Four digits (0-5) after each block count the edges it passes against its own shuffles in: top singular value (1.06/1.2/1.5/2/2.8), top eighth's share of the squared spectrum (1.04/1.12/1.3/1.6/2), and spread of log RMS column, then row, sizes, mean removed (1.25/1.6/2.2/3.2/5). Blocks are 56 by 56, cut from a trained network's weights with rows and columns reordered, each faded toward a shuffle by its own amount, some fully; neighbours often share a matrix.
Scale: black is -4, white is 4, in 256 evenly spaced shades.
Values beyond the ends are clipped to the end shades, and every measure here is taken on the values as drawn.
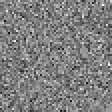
1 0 0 0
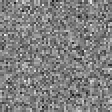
2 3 1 0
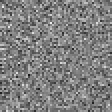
3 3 1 0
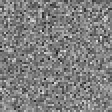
1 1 0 0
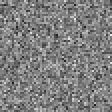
1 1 0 0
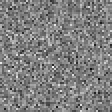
1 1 0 0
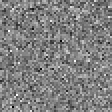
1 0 0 0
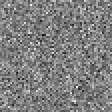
0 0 0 0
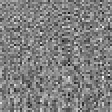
4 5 3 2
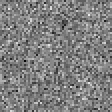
1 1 0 0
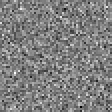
1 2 0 0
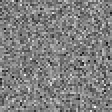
0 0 0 0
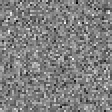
0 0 0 0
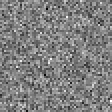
0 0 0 0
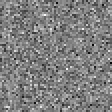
0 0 0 0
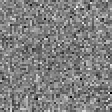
2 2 0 1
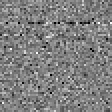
2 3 0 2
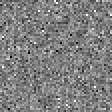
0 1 0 0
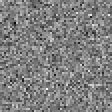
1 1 0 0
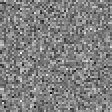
2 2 1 0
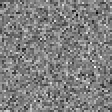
0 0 0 0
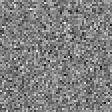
1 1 0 0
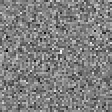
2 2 0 0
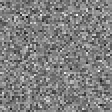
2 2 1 0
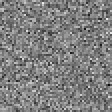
1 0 0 0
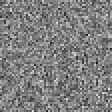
2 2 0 0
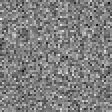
3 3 2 1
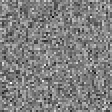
3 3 1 0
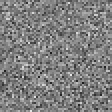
1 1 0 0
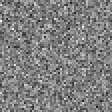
2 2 0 0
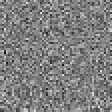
4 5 3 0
